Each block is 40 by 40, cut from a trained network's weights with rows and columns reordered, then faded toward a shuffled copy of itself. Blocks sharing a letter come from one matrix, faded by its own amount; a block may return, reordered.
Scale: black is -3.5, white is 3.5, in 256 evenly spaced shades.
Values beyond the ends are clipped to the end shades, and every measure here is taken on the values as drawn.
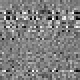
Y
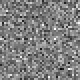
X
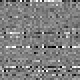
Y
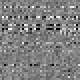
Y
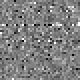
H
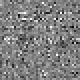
H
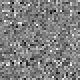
H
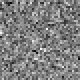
X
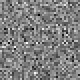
X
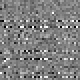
Y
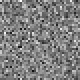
X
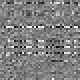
Y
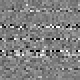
Y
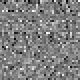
H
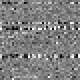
Y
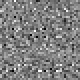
H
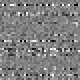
Y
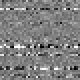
Y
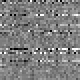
Y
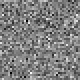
X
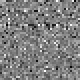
H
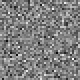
X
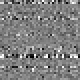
Y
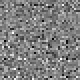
H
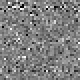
H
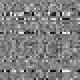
Y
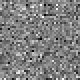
H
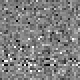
H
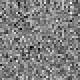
X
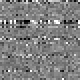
Y
